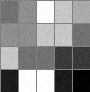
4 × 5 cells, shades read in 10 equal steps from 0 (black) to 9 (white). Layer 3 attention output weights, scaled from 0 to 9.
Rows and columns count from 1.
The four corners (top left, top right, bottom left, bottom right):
4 6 1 0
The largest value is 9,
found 3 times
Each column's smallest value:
1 4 4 1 0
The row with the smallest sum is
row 3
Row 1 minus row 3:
-3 1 5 5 4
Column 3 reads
9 7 4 9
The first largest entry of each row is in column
3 3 1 2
